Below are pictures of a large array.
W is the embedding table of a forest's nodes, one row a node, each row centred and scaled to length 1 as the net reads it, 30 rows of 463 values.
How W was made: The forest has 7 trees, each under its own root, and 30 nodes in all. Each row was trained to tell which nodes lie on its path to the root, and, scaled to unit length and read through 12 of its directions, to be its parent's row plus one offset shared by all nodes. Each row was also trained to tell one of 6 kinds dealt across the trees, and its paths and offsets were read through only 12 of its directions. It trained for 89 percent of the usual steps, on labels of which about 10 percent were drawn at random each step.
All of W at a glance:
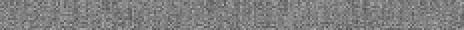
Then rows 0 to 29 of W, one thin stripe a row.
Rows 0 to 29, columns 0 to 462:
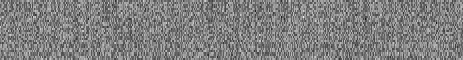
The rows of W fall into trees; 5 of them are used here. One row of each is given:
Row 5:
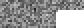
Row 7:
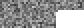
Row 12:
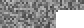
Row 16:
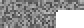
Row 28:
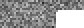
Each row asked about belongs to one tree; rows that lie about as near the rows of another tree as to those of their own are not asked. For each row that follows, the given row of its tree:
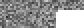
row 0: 28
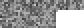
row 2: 28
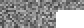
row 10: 28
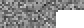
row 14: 16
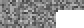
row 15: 5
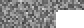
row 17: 7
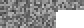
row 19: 12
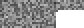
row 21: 7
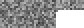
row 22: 12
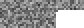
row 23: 12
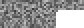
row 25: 16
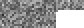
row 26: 7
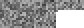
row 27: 7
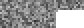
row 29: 28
